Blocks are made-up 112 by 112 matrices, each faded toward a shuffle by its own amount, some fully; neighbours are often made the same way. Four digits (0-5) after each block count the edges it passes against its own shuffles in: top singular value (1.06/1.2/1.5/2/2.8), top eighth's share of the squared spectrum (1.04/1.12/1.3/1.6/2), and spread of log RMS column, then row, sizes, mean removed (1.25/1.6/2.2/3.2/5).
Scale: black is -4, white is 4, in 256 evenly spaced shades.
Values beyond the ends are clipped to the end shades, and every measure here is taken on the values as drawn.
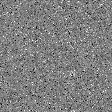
0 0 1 0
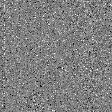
1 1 2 0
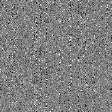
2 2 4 0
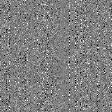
2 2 4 0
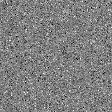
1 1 1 0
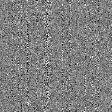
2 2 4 0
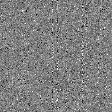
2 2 3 0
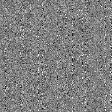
1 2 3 0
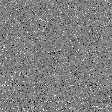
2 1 0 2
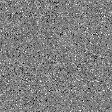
1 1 0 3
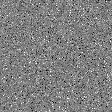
1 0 0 0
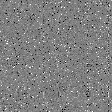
3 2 1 0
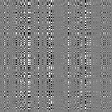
5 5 5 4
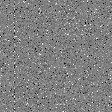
3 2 1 0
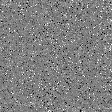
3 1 1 0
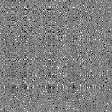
5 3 2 2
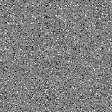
4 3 1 1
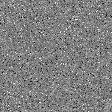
2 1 0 0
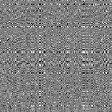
5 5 4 4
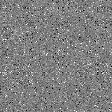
4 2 1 1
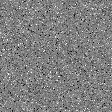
0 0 0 0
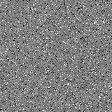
0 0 0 0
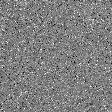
0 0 0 1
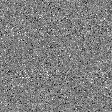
1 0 0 2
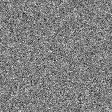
0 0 0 0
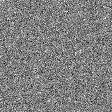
0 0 0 0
